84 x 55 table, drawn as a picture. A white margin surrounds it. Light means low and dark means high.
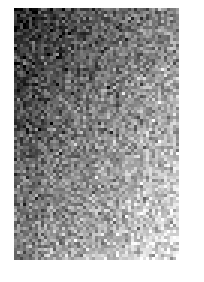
Grain: fine. Slope: up to the top left. Mirror symmetry: none. Ninth with the lowest average: bottom right. Histogram: bell-shaped. Ninth with the highest average: top left.
